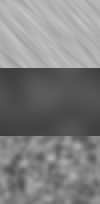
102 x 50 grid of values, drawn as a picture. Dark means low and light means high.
It is made of 3 by 1 panels. Panel 1,1: high, slanting down to the right, faint in contrast. Panel 2,1: low, smooth, faint in contrast. Panel 3,1: middling, blotchy.
